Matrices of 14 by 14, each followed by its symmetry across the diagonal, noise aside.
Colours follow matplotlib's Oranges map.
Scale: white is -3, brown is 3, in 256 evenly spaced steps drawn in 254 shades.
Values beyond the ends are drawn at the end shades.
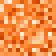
symmetric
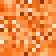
antisymmetric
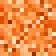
antisymmetric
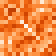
symmetric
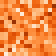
antisymmetric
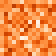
symmetric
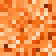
symmetric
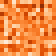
antisymmetric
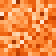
symmetric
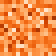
antisymmetric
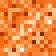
symmetric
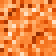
symmetric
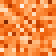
antisymmetric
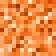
antisymmetric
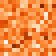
antisymmetric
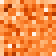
symmetric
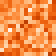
symmetric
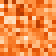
antisymmetric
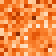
symmetric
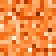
antisymmetric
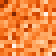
symmetric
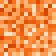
symmetric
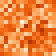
symmetric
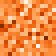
antisymmetric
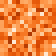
symmetric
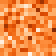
antisymmetric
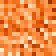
antisymmetric
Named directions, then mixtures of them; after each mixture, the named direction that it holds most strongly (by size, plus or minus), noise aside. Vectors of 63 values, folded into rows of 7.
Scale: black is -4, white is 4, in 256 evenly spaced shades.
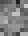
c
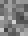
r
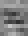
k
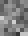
r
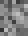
r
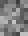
c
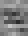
k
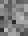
r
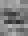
k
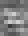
k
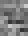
k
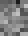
c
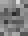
c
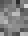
c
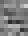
k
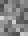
r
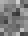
c
